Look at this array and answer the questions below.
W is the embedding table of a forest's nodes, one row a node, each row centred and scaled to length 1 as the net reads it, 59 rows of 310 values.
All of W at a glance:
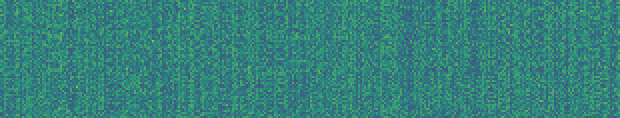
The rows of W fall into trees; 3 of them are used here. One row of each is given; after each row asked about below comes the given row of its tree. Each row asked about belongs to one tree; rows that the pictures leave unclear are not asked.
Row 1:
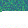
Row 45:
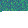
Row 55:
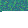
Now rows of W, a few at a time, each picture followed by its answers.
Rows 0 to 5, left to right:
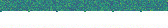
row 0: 55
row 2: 55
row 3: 1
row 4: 1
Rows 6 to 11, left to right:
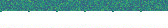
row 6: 45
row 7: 55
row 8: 1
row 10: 55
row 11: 1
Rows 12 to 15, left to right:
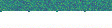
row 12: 55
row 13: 55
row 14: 1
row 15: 45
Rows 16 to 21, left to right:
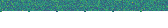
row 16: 45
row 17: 55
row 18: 55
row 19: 55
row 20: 45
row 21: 1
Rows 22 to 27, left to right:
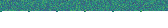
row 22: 45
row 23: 55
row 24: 1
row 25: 1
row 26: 55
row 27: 1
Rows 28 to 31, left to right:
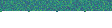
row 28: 1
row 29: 45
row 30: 55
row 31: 1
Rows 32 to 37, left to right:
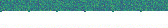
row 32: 1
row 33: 45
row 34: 55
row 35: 55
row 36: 45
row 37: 45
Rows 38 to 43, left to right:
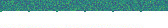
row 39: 45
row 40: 1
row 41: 45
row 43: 1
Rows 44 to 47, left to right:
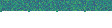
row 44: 45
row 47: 45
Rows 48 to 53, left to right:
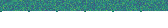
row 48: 1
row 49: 45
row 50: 1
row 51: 45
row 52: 1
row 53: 1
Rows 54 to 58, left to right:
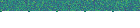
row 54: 1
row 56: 1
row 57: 45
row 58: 55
